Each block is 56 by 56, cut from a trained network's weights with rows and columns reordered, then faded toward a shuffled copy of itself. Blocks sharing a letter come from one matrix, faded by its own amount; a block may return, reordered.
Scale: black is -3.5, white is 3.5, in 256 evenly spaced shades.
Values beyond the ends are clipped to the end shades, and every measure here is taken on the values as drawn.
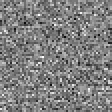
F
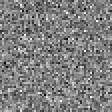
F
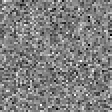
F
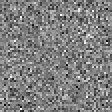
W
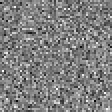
F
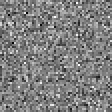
F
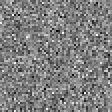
F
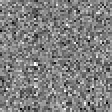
W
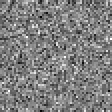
F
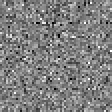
W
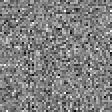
W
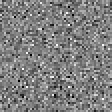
W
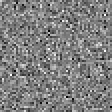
W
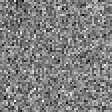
F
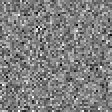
W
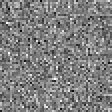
F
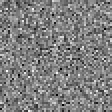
F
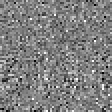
W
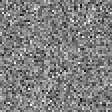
F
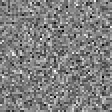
W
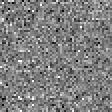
W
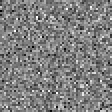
F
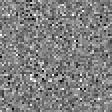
W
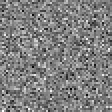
W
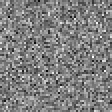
F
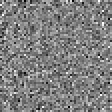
W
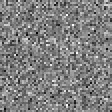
F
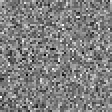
F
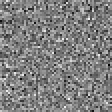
F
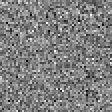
W
